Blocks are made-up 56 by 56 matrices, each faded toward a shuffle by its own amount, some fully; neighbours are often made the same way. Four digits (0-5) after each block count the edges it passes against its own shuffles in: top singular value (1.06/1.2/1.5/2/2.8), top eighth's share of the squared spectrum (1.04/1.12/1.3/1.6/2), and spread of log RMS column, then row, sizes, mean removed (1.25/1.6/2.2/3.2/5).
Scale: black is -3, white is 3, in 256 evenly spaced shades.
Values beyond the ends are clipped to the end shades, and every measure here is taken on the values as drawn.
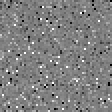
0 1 0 0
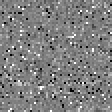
1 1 1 1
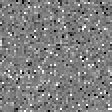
0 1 0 0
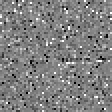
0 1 0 0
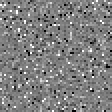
0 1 0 0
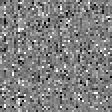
3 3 2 0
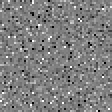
0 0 0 0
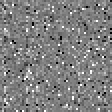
3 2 1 0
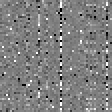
4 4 2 0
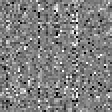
4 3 2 1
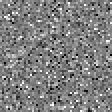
0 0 0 0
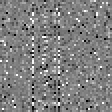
4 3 2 0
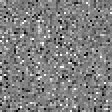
2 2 1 0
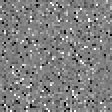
1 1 0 0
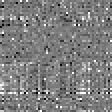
4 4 2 3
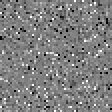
2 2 0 0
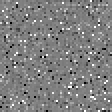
1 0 0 0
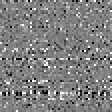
4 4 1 3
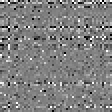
4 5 2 3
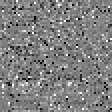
3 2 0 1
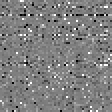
3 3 0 2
